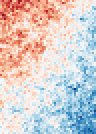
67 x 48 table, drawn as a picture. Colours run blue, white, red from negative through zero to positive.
Mirror symmetry: none. Ninth with the lowest average: bottom right. Odd rows or columns: none. Ninth with the highest average: top left. Stripes: none. Slope: up to the top left.
